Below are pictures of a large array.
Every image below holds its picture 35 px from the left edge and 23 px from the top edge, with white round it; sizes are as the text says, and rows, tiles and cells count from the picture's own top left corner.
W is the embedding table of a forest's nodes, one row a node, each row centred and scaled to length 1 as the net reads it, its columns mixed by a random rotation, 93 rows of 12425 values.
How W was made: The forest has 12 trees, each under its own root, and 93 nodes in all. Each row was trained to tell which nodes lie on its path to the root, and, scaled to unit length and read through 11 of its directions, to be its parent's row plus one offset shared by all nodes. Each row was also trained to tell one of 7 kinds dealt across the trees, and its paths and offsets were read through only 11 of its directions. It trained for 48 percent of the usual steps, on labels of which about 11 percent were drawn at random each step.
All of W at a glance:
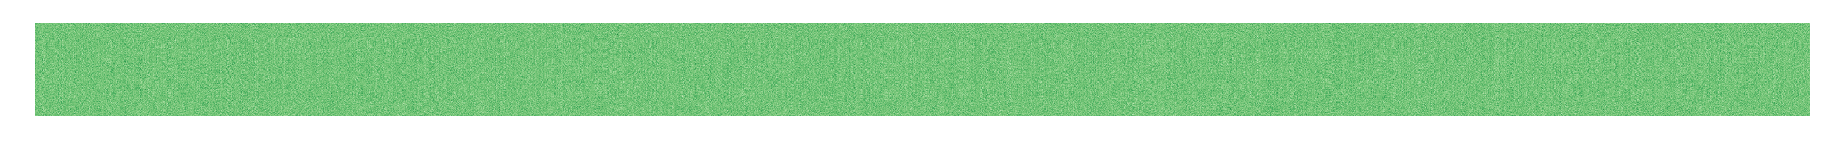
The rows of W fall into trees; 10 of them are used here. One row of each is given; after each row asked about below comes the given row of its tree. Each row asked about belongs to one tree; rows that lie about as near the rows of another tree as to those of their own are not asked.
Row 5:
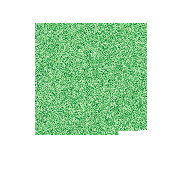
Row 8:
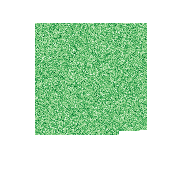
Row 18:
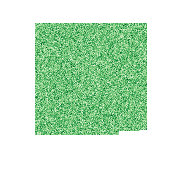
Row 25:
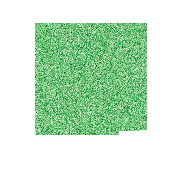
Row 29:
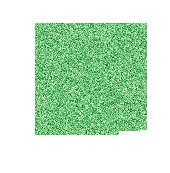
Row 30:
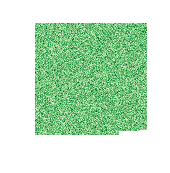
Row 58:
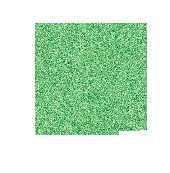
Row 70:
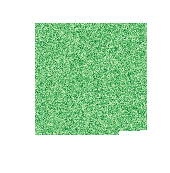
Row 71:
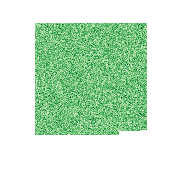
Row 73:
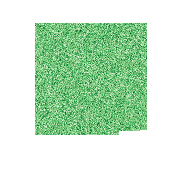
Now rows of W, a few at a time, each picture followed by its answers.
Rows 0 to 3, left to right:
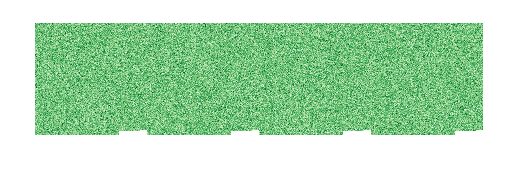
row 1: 58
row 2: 30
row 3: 71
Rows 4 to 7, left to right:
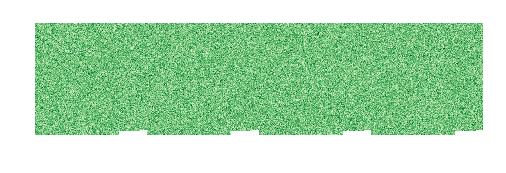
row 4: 29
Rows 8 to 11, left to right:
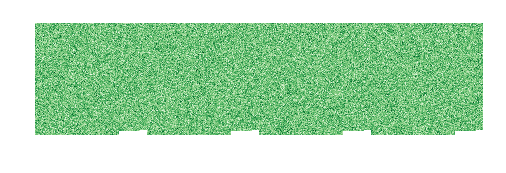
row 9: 73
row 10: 71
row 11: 29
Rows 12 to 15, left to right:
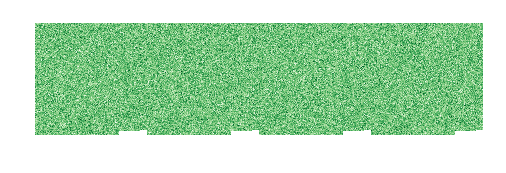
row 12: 70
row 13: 71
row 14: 8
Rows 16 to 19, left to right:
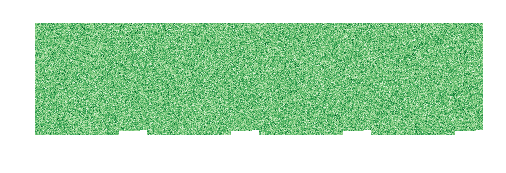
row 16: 18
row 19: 73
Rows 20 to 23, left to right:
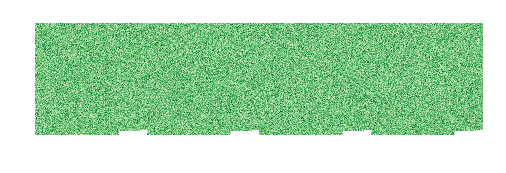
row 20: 25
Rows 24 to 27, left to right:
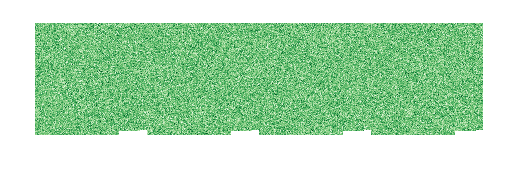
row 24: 30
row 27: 71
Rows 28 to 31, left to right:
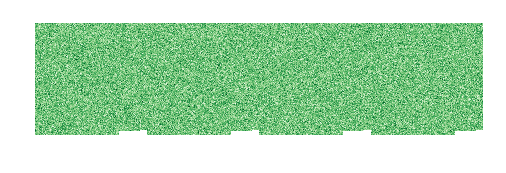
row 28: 29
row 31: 70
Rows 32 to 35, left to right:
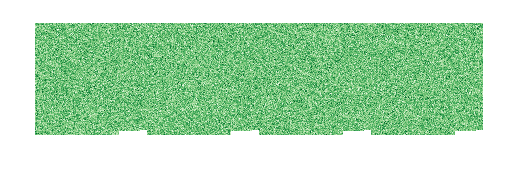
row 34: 29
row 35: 18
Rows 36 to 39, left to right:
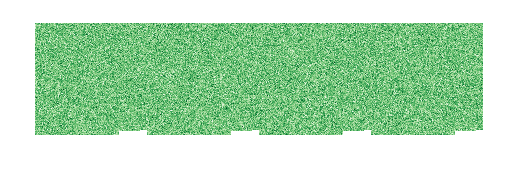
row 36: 18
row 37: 70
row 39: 18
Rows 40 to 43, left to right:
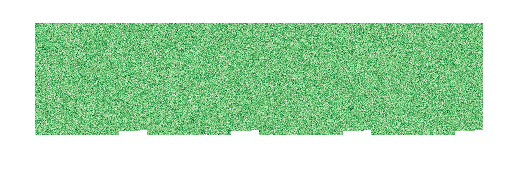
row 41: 70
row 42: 18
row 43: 30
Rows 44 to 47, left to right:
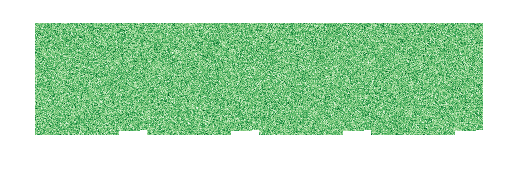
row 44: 71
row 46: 70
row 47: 71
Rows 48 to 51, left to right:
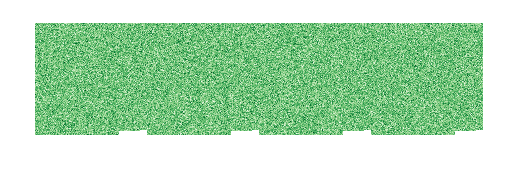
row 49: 71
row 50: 70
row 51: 29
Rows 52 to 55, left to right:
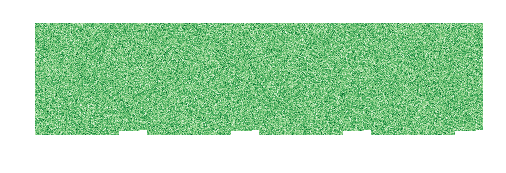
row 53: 18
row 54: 73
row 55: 29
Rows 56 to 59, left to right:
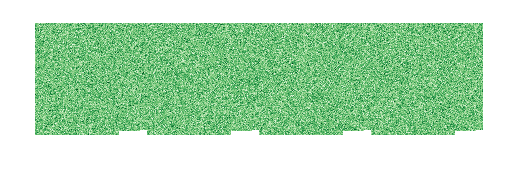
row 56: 29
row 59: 58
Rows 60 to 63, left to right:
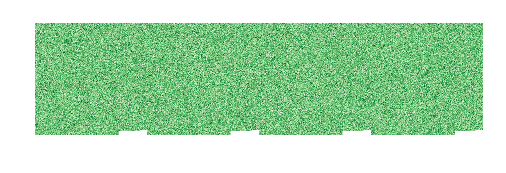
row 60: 71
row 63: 58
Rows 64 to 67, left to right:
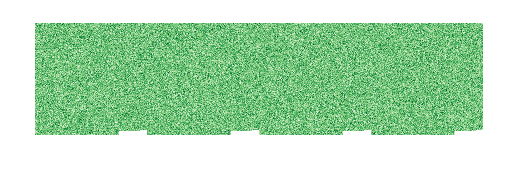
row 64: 70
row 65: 71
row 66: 73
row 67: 25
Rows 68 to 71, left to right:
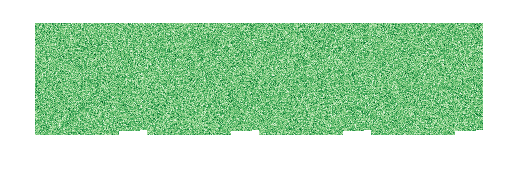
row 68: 8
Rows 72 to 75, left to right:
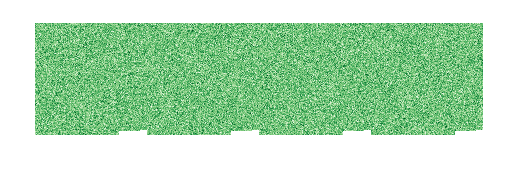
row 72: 73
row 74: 5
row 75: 29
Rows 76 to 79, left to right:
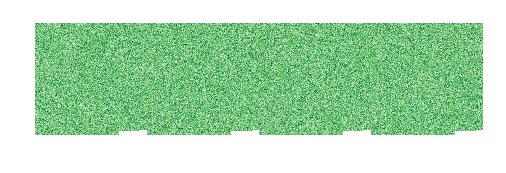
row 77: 70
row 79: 18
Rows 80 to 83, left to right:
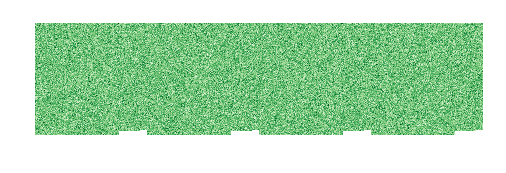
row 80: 8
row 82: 8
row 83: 5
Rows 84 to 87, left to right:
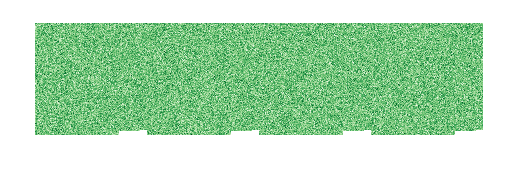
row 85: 18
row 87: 30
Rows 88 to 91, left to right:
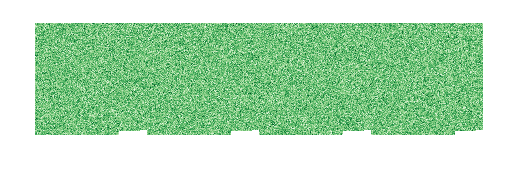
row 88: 18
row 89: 70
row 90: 29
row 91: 8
